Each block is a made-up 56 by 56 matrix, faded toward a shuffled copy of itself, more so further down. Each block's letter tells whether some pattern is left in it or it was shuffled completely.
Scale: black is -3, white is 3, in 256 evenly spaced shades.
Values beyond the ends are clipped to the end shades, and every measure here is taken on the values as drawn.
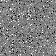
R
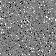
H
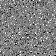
R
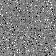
H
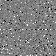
R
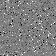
H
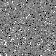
R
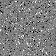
H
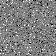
H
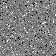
H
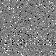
R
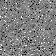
R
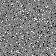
H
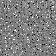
R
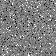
H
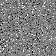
R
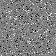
R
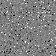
R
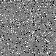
R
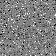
H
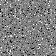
R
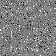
R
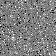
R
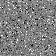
H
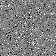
H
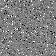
H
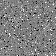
H
